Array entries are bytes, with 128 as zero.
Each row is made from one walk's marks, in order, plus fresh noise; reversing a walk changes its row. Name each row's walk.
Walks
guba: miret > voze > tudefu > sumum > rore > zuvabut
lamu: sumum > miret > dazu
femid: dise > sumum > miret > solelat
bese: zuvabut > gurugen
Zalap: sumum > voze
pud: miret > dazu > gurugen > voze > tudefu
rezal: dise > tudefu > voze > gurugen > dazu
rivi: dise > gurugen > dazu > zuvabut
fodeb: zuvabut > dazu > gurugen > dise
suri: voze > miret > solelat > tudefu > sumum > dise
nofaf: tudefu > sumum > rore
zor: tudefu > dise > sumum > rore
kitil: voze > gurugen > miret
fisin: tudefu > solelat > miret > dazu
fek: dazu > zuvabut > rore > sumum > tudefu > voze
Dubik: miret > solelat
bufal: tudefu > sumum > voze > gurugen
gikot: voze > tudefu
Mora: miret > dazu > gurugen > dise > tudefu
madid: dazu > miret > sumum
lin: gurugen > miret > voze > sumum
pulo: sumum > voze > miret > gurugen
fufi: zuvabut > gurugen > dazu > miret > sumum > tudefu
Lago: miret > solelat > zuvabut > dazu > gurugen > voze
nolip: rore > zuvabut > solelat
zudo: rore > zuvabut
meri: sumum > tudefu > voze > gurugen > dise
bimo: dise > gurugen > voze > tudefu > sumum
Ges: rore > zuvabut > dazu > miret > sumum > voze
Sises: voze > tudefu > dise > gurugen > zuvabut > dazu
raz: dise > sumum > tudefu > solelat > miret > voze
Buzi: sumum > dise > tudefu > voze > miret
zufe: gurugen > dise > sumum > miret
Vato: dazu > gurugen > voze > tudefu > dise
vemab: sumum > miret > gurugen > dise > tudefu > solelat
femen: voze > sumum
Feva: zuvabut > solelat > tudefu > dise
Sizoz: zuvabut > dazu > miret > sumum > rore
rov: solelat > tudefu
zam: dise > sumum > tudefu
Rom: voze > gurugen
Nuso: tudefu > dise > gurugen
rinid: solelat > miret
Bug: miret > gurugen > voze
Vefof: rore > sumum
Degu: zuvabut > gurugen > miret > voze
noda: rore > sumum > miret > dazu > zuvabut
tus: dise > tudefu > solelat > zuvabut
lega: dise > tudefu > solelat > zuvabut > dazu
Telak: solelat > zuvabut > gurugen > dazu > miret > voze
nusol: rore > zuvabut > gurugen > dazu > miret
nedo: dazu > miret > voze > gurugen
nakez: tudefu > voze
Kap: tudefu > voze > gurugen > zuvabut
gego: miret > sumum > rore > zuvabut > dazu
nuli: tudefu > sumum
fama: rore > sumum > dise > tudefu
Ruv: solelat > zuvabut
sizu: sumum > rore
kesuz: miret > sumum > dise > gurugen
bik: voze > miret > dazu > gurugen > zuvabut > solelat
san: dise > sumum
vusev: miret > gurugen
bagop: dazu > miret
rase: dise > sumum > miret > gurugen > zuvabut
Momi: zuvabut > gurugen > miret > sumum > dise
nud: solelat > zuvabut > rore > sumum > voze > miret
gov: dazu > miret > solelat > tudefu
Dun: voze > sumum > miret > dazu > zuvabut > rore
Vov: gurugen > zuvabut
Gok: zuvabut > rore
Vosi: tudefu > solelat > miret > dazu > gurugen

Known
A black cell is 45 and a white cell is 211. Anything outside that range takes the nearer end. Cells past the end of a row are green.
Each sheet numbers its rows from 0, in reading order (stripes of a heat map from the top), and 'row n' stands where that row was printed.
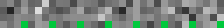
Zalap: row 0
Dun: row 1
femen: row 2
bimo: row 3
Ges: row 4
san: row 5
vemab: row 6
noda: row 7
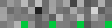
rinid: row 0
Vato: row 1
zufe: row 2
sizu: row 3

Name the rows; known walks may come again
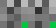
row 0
Momi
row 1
suri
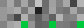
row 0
bagop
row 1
Vato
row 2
zufe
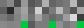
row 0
Ges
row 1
sizu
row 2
rov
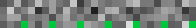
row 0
nofaf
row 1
Feva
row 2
zudo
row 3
nakez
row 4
Dubik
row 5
femen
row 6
bik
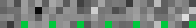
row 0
san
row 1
raz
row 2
Kap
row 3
Sizoz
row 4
lin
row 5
Ruv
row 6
zam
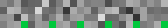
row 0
noda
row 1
Dun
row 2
Buzi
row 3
pud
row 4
vemab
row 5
rinid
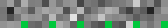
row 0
Telak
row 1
madid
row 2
gikot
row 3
bimo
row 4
femid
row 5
Zalap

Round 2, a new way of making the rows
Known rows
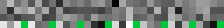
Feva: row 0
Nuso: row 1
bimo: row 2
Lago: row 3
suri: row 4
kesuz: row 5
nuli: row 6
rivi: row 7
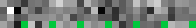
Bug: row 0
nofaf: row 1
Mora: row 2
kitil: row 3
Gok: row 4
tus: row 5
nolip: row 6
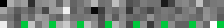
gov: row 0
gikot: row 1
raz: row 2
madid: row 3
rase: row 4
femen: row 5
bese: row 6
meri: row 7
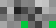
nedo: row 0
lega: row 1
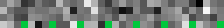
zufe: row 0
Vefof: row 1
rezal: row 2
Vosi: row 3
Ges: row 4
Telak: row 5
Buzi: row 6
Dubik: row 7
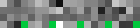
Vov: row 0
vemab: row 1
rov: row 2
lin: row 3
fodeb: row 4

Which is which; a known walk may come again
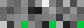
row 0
sizu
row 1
Ruv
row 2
Sises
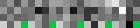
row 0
zor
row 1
fufi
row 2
pud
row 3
gego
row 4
vusev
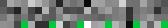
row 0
Telak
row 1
fodeb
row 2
bimo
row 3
rov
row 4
bagop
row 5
bufal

